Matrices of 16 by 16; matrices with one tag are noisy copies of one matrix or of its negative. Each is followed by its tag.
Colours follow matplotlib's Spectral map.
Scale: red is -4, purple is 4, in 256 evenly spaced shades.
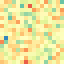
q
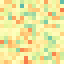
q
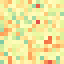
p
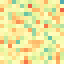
q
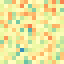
q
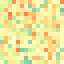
q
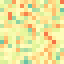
q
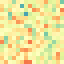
q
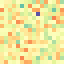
q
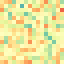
q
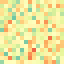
p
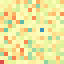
p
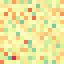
p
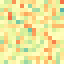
q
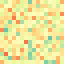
p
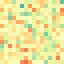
q
